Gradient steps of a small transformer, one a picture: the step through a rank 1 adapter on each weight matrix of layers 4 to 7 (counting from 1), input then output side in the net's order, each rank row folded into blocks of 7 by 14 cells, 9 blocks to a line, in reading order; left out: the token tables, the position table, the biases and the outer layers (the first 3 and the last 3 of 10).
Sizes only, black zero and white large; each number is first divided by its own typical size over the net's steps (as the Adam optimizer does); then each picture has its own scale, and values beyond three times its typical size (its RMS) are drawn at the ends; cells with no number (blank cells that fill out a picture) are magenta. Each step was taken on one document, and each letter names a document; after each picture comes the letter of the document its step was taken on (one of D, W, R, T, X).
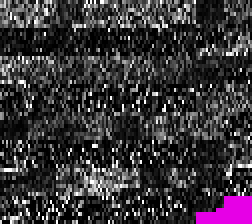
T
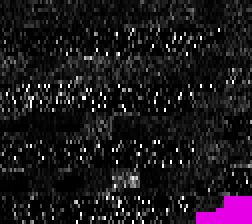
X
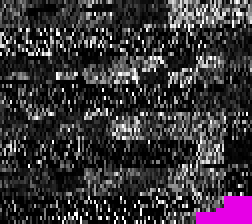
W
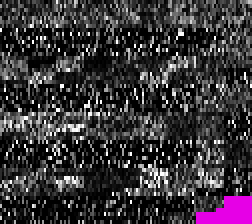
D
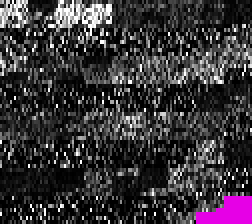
W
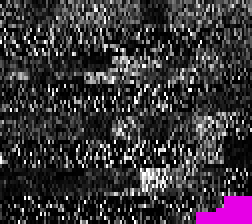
W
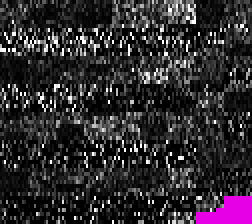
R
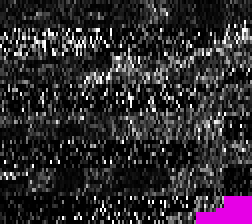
R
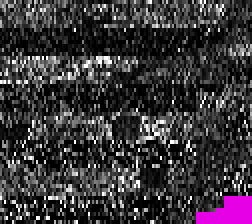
T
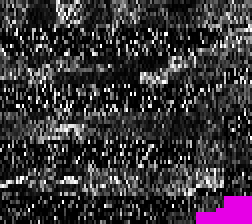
D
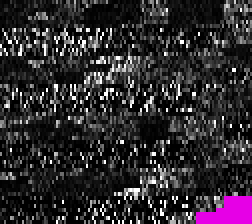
R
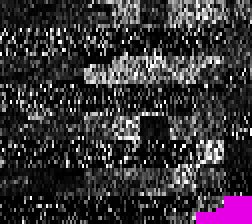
W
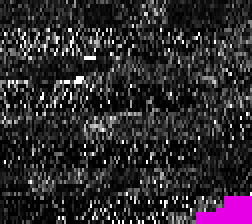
R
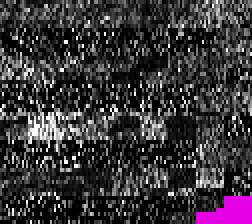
D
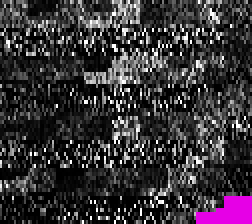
W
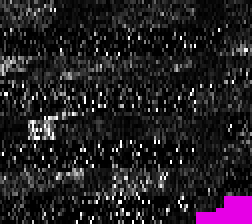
X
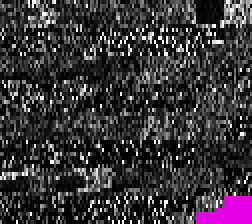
R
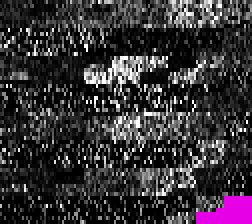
W
